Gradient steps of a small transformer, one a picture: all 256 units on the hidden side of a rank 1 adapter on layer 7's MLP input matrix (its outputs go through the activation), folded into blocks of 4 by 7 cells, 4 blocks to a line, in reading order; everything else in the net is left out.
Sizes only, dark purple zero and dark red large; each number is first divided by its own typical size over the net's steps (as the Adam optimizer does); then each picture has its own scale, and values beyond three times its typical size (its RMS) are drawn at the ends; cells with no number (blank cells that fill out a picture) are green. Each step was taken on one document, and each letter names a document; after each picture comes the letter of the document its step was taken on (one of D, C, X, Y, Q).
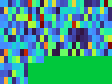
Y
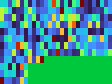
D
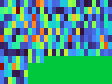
Y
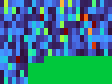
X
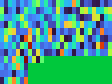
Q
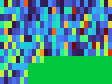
D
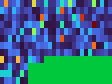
X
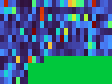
X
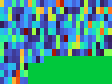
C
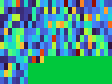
D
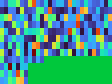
C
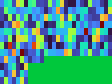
C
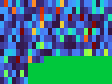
X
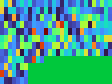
Q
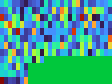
Q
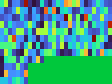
D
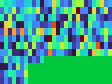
D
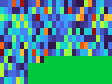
C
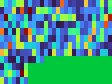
C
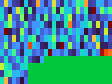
D
